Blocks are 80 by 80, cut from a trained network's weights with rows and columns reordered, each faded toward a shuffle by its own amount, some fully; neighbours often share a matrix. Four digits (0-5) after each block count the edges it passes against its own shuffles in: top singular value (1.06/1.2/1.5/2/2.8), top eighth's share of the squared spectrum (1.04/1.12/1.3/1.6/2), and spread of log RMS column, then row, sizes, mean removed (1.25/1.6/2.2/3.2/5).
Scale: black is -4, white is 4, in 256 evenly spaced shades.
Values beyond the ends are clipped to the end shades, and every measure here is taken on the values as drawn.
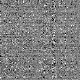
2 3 3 1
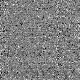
1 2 2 0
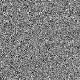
2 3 2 1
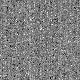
2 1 0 0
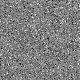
0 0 0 0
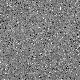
0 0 0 0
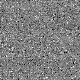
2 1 1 0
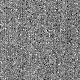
2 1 0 1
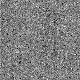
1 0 0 0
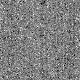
2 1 0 1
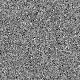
1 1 0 0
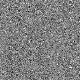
2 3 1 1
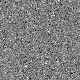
0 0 0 0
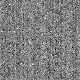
2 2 0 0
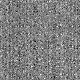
3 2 0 2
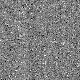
1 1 0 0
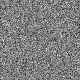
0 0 0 0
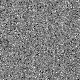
1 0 0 0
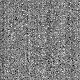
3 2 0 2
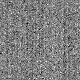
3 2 0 1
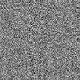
3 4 2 1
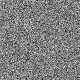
1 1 0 0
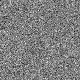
0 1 0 0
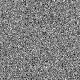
2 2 0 0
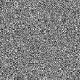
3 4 2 2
